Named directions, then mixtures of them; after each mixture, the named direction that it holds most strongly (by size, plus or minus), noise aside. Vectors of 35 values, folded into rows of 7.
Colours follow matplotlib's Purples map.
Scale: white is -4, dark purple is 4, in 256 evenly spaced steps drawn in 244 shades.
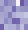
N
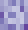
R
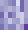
R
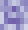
R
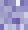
N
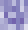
R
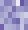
N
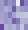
N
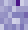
N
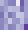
R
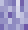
R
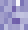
N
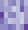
R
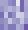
R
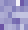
N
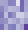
R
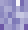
N
